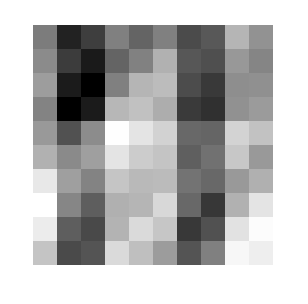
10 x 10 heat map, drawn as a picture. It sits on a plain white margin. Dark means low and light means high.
Ninth with the lowest average: top left. Seam: horizontal, 40% of the way down, the bottom part higher. Stripes: upright, repeating 2 times.
